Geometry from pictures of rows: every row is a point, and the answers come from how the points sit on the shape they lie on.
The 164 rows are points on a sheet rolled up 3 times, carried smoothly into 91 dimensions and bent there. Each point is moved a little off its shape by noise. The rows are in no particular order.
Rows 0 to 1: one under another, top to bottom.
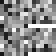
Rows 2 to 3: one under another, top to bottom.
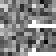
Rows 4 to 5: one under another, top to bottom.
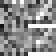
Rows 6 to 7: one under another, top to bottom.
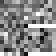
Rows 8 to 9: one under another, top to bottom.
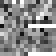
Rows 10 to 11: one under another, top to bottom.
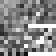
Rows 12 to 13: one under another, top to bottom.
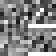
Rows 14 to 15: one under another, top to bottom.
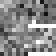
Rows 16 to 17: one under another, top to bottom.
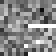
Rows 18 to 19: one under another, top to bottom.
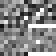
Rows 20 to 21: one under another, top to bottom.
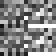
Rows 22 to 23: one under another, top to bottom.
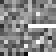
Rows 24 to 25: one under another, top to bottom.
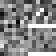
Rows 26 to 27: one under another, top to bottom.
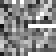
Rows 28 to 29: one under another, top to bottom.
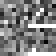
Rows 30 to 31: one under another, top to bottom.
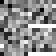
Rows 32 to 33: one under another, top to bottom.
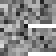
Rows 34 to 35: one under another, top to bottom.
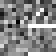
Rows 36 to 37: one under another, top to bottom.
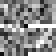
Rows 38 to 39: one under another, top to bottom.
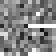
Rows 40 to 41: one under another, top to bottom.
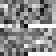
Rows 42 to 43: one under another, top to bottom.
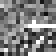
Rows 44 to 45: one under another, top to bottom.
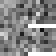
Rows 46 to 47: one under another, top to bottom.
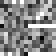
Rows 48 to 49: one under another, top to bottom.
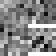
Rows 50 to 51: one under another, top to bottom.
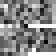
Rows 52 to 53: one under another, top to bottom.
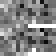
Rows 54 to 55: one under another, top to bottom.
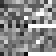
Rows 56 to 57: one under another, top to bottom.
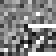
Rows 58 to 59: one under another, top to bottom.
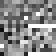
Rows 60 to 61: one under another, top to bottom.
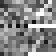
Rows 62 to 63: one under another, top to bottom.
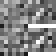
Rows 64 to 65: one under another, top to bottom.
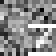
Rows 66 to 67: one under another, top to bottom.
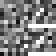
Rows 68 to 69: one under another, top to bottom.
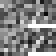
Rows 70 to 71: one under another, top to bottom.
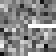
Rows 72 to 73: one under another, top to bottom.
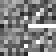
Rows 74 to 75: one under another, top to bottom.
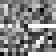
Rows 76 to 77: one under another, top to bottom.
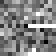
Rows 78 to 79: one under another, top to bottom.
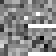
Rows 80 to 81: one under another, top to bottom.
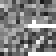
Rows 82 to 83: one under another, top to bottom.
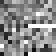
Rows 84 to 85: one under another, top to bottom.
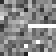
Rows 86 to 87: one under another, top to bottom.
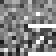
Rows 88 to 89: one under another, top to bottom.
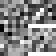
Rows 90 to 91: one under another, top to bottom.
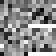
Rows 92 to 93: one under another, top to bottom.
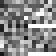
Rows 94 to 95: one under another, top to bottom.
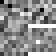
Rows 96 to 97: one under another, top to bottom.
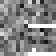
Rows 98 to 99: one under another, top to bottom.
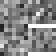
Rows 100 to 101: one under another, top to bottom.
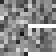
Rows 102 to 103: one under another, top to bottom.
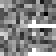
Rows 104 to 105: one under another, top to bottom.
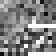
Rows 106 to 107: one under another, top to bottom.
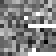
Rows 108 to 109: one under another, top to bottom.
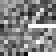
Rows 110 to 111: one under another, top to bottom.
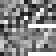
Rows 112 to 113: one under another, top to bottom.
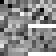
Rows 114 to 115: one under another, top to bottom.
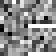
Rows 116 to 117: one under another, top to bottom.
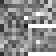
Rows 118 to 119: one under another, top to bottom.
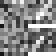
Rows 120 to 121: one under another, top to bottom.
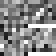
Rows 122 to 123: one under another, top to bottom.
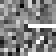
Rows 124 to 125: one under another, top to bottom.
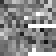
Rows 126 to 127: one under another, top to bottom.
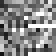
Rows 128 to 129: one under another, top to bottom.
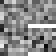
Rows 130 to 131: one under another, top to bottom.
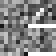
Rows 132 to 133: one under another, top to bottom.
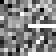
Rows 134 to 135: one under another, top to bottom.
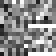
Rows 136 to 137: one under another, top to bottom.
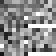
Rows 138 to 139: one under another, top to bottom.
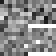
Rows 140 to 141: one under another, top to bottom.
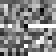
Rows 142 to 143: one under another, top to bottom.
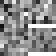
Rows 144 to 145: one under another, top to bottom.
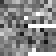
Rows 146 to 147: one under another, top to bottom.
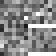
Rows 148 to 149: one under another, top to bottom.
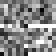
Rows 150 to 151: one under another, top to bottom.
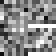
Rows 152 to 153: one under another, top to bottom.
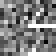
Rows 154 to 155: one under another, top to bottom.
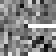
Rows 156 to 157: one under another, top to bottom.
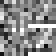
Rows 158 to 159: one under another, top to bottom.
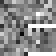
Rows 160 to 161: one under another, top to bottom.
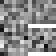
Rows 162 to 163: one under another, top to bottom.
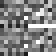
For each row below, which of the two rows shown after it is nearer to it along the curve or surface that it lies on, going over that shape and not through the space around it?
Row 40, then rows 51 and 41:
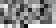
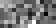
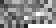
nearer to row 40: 51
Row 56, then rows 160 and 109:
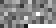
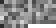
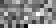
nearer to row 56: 160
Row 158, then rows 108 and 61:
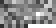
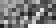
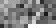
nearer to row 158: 108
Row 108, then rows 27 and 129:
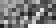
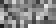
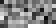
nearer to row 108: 27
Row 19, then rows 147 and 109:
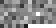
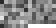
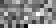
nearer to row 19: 147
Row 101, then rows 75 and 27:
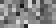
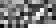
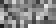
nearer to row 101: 27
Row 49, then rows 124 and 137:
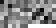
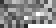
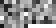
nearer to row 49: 137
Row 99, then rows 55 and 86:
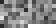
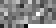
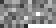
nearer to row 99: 86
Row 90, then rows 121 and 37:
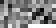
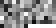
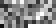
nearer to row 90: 121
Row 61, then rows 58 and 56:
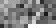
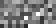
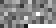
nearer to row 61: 56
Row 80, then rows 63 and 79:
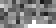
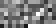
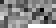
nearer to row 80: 63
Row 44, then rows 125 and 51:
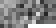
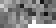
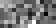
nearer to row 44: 125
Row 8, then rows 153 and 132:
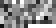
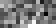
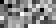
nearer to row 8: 132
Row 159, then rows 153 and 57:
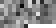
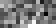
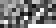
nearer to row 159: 153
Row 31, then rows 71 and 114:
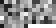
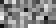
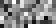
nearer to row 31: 114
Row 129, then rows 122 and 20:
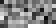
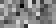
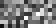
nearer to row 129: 122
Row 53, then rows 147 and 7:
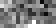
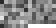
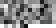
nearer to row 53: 7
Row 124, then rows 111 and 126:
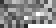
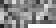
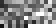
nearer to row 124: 111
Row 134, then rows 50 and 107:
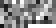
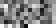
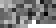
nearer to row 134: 50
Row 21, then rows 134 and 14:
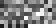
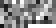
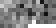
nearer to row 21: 134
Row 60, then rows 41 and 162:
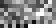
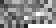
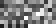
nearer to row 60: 162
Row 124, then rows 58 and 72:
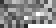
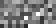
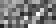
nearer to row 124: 58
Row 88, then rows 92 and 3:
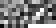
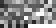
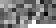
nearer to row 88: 92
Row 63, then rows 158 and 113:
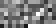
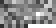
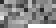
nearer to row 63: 158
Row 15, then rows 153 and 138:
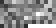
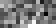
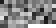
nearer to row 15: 138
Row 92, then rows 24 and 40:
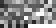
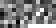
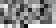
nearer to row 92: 24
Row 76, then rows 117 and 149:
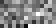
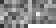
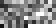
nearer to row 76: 117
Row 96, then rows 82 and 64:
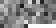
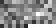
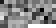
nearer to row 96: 64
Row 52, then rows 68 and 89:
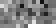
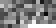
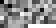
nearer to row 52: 68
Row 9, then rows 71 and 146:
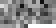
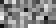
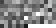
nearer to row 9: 71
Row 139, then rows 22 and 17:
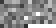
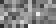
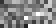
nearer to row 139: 22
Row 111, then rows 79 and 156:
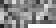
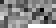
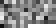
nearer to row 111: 156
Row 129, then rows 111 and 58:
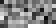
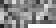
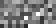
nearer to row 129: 111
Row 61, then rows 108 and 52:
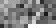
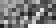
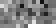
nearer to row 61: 52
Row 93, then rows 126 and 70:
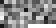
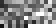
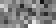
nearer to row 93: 70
